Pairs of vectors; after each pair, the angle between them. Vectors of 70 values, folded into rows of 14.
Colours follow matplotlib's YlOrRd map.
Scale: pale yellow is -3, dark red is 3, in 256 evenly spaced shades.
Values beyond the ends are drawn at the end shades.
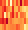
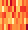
partly opposed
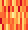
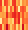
nearly opposite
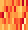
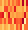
nearly parallel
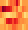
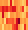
partly aligned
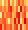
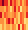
nearly opposite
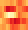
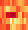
nearly opposite
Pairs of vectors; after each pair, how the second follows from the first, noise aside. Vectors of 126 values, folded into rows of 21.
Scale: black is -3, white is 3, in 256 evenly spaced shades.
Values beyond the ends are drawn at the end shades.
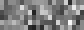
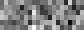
negated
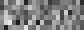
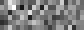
wrapped around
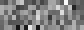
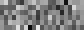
negated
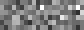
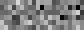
negated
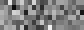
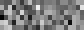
wrapped around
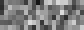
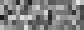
wrapped around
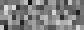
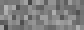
shrunk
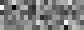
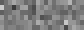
shrunk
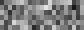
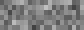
shrunk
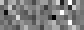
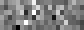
wrapped around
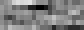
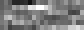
negated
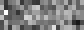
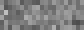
shrunk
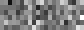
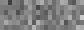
shrunk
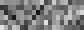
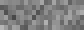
shrunk
